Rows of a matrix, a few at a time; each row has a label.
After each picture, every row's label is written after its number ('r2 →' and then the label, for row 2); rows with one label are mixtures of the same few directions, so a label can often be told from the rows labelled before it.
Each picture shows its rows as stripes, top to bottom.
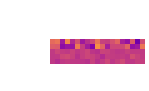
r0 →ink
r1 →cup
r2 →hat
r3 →cup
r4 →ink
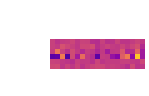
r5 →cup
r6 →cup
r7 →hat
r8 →ink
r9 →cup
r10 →ink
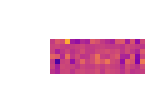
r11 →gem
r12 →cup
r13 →hat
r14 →ink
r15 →hat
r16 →hat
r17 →hat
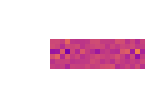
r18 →gem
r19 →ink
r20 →ink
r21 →ink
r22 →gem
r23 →gem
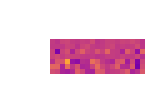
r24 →cup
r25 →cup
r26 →hat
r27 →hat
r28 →gem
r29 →ink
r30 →cup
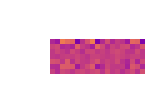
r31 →cup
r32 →cup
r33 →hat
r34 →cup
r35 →ink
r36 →cup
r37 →hat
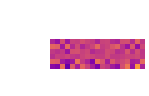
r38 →ink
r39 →ink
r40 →gem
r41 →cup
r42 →cup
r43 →ink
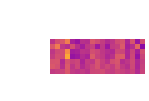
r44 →gem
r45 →hat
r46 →gem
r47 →gem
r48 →ink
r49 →ink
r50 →gem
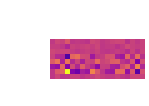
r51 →gem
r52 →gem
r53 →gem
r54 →gem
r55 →ink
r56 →ink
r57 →gem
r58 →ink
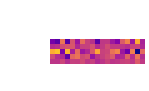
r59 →ink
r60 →cup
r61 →ink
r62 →gem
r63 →ink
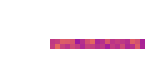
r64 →cup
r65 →hat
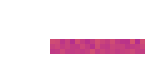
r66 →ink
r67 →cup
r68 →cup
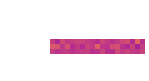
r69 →ink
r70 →ink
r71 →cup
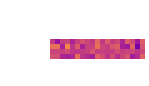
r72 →hat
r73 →ink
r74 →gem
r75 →cup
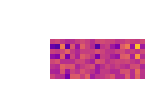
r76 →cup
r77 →ink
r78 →gem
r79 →ink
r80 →cup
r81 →cup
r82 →ink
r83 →gem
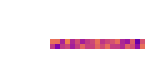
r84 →ink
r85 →hat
